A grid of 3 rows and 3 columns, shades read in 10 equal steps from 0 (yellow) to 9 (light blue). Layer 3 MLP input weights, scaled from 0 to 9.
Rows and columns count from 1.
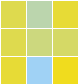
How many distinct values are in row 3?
3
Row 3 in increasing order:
0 1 9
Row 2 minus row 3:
1 -5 3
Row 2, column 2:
4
